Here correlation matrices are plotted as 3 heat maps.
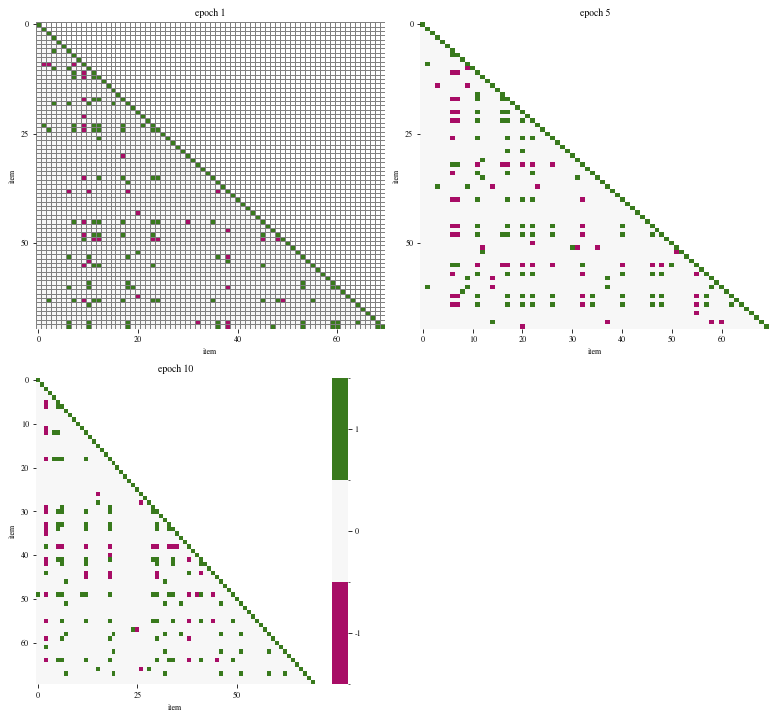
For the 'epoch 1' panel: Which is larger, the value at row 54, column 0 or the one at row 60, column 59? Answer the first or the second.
the second
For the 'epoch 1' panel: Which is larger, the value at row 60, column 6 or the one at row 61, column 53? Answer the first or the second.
the first
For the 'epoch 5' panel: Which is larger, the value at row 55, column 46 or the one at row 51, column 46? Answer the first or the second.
the second
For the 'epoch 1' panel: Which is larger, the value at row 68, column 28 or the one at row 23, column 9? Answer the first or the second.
the first
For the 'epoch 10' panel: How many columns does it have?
70
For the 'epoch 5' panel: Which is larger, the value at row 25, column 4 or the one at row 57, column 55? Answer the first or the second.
the first
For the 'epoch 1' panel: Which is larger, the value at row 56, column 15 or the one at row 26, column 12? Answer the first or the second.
the second
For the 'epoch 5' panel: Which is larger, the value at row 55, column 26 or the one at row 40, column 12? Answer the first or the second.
the second
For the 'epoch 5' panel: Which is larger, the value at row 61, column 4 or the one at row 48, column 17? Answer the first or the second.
the second
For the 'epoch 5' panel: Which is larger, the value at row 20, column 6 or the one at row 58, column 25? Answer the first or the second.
the second
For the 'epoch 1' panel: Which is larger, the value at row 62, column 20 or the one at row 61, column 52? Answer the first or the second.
the second
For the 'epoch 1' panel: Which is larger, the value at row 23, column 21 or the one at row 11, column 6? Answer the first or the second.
the first
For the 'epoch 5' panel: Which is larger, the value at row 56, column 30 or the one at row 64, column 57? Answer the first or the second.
the second
